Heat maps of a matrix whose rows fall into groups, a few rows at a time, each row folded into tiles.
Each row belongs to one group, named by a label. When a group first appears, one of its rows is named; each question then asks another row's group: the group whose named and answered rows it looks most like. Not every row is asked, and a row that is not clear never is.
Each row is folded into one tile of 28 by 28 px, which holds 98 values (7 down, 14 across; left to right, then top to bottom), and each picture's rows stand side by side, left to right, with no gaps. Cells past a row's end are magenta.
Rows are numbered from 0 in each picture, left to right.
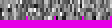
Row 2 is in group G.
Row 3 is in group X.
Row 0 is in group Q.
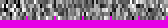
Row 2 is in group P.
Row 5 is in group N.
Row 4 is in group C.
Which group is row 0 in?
X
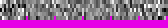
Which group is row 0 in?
P
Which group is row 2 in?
N
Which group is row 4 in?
P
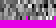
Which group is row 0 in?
C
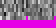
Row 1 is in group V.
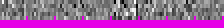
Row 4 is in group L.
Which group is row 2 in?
X
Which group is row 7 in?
N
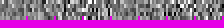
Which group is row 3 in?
V
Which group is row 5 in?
V
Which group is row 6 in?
V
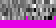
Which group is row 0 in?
P
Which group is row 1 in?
X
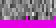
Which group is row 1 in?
G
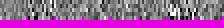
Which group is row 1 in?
G
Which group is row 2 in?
X
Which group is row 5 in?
G
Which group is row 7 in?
Q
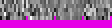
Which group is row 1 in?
P
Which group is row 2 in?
Q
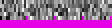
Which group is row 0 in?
G
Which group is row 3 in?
C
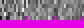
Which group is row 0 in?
G
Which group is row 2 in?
Q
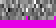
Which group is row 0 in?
N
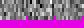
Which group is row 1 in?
L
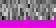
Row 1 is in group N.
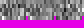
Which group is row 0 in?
P
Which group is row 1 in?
P
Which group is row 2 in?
N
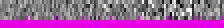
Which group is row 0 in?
Q
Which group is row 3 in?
C
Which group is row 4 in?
V
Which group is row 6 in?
L
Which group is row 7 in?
L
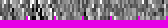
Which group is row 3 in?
Q
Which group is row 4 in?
P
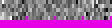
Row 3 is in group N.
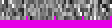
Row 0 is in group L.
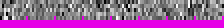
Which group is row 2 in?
V
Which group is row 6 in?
Q
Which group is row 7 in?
C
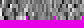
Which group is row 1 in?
G
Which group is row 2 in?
X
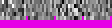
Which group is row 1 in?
G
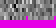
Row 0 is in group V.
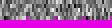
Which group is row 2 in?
P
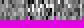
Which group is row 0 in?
L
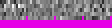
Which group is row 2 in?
Q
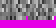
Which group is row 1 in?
N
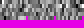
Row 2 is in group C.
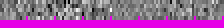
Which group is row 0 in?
C
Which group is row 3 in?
N
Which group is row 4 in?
X
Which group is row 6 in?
L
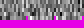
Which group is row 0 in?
G
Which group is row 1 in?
P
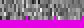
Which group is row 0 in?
G
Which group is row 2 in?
P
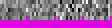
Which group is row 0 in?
N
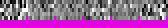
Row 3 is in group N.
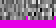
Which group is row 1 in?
V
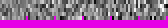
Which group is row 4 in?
G
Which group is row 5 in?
C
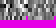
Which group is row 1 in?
C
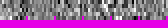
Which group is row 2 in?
L
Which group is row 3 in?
C
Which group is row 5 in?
G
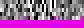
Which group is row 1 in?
G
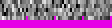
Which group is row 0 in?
P
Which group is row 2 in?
X
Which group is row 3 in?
Q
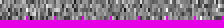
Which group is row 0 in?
N
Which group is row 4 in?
V
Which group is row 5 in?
N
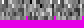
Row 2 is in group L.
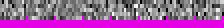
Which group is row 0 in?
L
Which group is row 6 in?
L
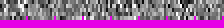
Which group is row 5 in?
L
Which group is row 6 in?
N
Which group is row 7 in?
V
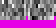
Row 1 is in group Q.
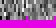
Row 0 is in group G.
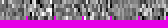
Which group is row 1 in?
L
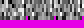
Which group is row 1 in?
G
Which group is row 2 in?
G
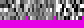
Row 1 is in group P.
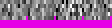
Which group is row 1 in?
Q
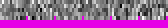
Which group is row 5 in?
P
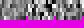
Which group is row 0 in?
Q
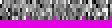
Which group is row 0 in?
N
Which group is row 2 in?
N
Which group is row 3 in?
L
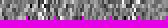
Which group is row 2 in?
Q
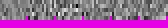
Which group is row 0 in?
P
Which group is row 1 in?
G
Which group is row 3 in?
N
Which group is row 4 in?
Q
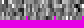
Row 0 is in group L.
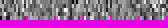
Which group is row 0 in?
G
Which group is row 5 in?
V
